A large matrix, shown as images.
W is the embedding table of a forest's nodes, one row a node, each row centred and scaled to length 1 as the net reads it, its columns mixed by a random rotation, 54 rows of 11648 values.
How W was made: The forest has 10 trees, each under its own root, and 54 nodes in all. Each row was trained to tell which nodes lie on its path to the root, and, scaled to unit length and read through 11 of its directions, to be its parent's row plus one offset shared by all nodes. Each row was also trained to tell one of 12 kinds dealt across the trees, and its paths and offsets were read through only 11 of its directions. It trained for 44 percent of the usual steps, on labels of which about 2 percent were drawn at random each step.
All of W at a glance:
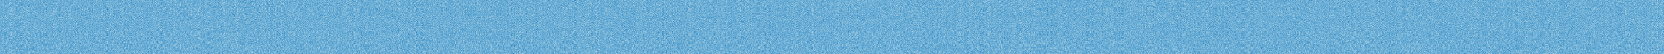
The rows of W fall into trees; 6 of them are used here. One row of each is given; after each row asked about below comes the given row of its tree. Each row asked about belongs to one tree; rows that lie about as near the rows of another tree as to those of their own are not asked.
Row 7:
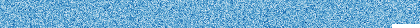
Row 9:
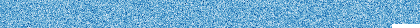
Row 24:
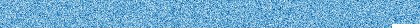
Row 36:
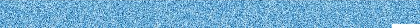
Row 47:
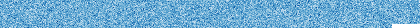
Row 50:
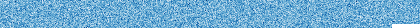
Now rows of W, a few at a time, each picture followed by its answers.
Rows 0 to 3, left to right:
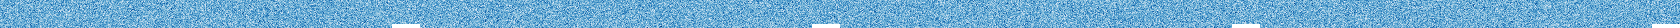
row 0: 7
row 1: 36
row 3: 24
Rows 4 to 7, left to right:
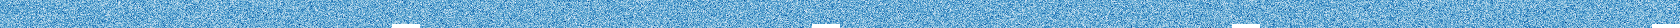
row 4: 9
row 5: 47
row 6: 36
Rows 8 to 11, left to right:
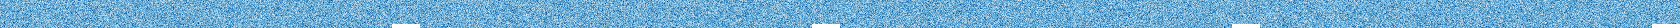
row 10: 24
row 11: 9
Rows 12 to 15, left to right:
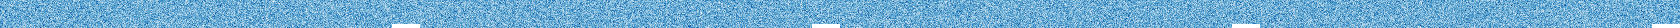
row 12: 36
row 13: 7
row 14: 24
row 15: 47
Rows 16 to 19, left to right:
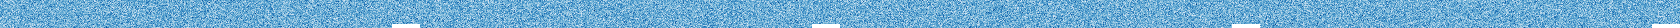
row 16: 50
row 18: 50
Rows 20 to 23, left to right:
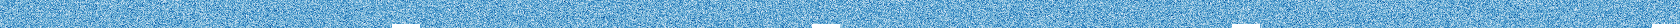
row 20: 7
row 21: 36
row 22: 9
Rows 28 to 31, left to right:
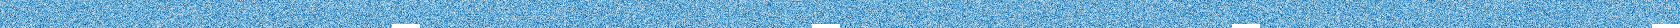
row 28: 36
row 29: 50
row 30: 36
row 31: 7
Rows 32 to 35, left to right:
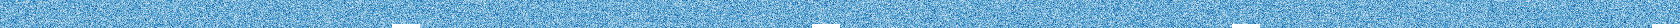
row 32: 7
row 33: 9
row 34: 9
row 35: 9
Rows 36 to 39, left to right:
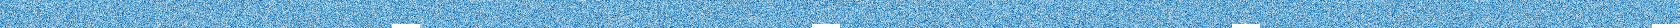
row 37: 7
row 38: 7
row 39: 47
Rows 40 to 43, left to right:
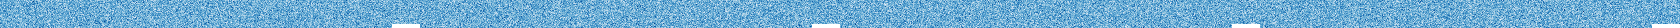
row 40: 9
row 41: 36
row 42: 36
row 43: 36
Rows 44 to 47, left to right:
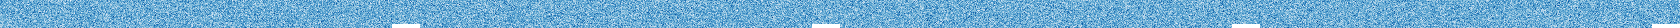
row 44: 9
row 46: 9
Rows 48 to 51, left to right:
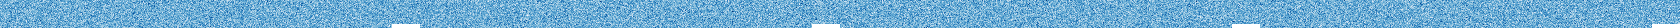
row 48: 47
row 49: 9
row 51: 7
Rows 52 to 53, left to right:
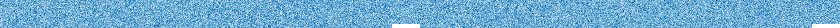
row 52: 7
